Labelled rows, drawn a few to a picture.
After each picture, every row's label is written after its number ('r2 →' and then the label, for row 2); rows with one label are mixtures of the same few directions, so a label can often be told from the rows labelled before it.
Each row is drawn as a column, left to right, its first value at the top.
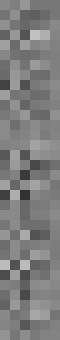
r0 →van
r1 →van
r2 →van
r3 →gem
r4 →gem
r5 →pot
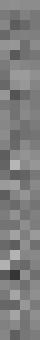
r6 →van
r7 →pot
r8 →van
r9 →pot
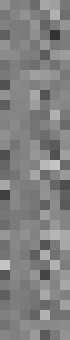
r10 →van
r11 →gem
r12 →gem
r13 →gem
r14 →pot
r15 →gem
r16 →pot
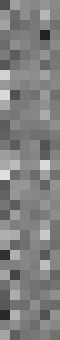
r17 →gem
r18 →pot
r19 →pot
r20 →van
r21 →gem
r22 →pot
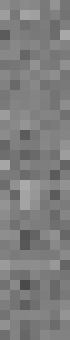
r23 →gem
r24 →van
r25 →pot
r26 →pot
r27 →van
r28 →van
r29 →gem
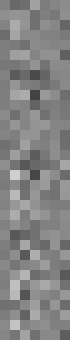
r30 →gem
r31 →van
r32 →pot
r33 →gem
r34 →van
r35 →pot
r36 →pot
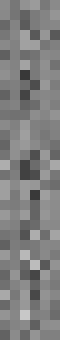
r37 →pot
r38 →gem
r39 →gem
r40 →van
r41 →van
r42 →gem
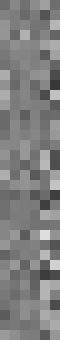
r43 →gem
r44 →van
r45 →gem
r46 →van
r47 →pot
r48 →van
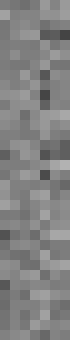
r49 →pot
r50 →pot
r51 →gem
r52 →van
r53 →gem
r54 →gem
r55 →gem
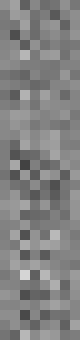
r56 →gem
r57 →gem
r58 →pot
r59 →van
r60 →pot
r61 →pot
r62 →van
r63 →van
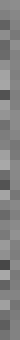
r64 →van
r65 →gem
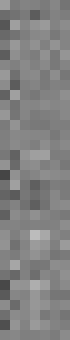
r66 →van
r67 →van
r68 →pot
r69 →pot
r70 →pot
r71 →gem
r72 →pot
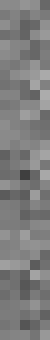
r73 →van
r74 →van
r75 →van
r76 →van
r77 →gem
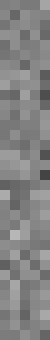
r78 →van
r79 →pot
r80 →gem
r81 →van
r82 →gem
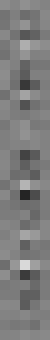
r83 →van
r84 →van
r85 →van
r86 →van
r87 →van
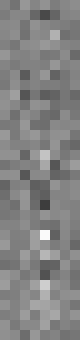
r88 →pot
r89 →gem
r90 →gem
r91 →pot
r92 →pot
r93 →gem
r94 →gem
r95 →pot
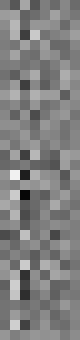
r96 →pot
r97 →van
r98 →van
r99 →gem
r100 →van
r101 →pot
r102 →van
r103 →gem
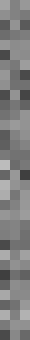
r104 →pot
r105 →van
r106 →gem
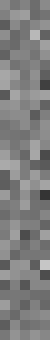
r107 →van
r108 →gem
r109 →pot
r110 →gem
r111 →van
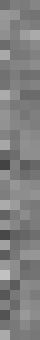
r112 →pot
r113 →pot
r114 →gem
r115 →gem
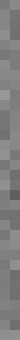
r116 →gem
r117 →van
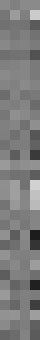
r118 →pot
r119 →pot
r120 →van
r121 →pot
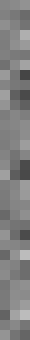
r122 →gem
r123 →gem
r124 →gem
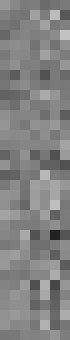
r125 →gem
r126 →gem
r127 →pot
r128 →pot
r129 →van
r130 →pot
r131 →gem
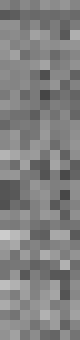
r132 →pot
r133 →pot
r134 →pot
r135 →gem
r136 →gem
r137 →pot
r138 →van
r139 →gem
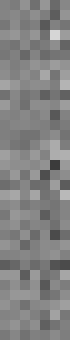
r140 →van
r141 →van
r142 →pot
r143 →van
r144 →van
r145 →gem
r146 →van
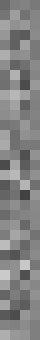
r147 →pot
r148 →gem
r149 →van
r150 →van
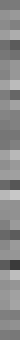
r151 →van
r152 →van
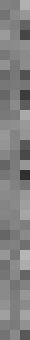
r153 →gem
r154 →pot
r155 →gem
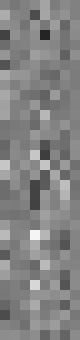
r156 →gem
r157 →gem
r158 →van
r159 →pot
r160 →gem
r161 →van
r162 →pot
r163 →pot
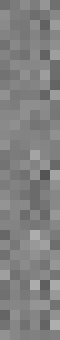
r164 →pot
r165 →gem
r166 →van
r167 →pot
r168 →van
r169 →van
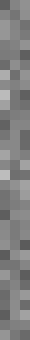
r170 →gem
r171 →gem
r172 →pot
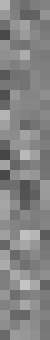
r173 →gem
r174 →pot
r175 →pot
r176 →pot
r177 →pot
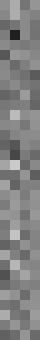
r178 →pot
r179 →gem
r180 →pot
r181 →gem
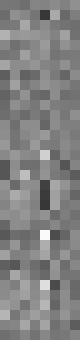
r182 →gem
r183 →van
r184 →van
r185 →gem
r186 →pot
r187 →pot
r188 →gem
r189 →van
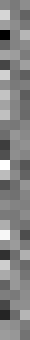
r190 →gem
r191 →pot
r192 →gem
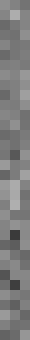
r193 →pot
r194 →pot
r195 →gem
